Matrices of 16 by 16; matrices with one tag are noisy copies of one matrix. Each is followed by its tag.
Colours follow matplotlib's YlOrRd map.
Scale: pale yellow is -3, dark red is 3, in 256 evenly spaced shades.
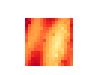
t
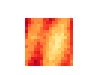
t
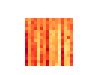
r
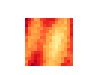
t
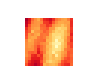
t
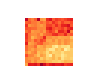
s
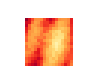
t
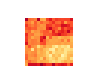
s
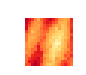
t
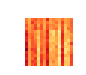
r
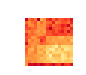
s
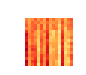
r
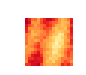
t
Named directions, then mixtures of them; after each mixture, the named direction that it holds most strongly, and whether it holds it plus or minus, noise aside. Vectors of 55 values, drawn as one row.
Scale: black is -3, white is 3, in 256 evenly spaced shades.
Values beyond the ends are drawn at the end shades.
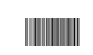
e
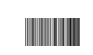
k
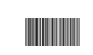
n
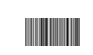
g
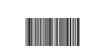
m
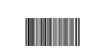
e, minus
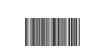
m, minus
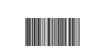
g, minus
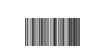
k, plus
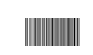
e, plus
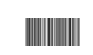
g, minus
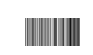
k, plus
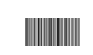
n, minus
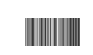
k, plus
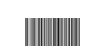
n, minus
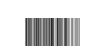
k, minus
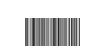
m, minus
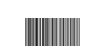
n, plus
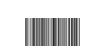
m, minus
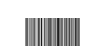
n, minus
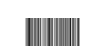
m, plus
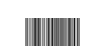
e, plus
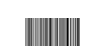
m, plus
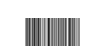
g, minus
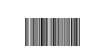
m, minus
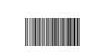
e, plus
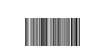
m, minus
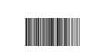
k, minus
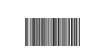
m, minus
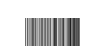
k, plus
